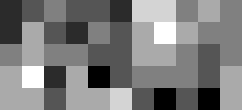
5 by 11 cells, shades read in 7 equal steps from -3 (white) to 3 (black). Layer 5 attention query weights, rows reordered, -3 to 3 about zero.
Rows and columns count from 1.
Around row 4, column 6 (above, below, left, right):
1 -2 3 0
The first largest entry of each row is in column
1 1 5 5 8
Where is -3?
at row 2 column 8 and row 4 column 2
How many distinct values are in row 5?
4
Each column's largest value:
2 1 2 2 3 2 1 3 1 3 0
